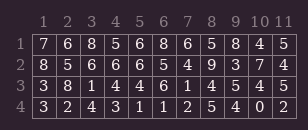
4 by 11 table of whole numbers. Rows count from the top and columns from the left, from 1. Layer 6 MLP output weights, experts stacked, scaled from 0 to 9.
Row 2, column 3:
6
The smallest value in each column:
3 2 1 3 1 1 1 4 3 0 2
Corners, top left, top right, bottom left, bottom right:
7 5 3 2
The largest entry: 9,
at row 2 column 8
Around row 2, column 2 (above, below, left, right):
6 8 8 6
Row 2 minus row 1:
1 -1 -2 1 0 -3 -2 4 -5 3 -1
